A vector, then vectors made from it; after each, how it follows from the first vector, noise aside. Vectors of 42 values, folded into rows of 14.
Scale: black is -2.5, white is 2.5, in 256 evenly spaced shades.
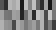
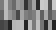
wrapped around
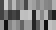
wrapped around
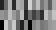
wrapped around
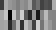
wrapped around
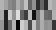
wrapped around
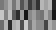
wrapped around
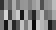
reversed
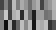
reversed
